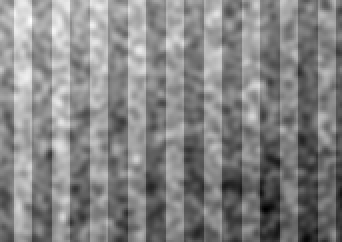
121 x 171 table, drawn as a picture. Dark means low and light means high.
Ninth with the lowest average: bottom right. Stripes: upright, repeating 9 times. Ninth with the highest average: top left. Slope: up to the top left.
